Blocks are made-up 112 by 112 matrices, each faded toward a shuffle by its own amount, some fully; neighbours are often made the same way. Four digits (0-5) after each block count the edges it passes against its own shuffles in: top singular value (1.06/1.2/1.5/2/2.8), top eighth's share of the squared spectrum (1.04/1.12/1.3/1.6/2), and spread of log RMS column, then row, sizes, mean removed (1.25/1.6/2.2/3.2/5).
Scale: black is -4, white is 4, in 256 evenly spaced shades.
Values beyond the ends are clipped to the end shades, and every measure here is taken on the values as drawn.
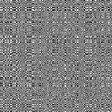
5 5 4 4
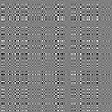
5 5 5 5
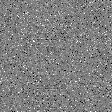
3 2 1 0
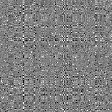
5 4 3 3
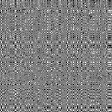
5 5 4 4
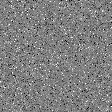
0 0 0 0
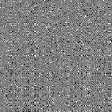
5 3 2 3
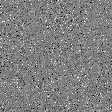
2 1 0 0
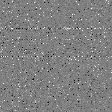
4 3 1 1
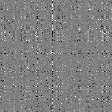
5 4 3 3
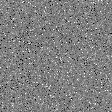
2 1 0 0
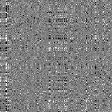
5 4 3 3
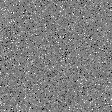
0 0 0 0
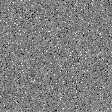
2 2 0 0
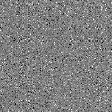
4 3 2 1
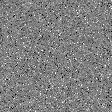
2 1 0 0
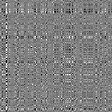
5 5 4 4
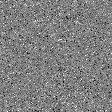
1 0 0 0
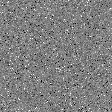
2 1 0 0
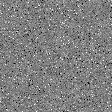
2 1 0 0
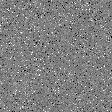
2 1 0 0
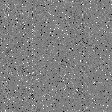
3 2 1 0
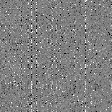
5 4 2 2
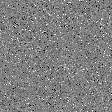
1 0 0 0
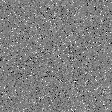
0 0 0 0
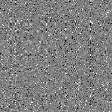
4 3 2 1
